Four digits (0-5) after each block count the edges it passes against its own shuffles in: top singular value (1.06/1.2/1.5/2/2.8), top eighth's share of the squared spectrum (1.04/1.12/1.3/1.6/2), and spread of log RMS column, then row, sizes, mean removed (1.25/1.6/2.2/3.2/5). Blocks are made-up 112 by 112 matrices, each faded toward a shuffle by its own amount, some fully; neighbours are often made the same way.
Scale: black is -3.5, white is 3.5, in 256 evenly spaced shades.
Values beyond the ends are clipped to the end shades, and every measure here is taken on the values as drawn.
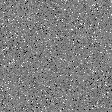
0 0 0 0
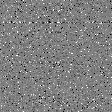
3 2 0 1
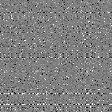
5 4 2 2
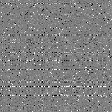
5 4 2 3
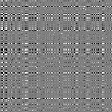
5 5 4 4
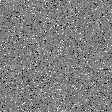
0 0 0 0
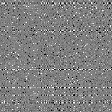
5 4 2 3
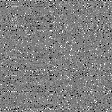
4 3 1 2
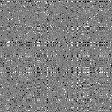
5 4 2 3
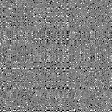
5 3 2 3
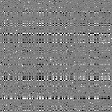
5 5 3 4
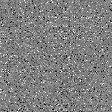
4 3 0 2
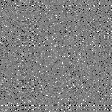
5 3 1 2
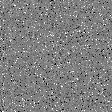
3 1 0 0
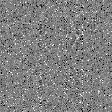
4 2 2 0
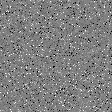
0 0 0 0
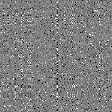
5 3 2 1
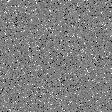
0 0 0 0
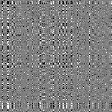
5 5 4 3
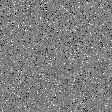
2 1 0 0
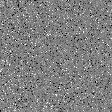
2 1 0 0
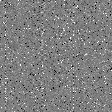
3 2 1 0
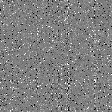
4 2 2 1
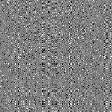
5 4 3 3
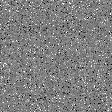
2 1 0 0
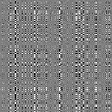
5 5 5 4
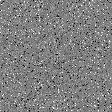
2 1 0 0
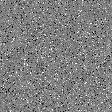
2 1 0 0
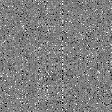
4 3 2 1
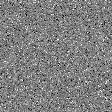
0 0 0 0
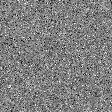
0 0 0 0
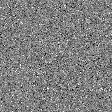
0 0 0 1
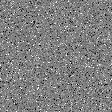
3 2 0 0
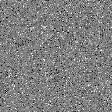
3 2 0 0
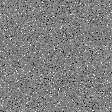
0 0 0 0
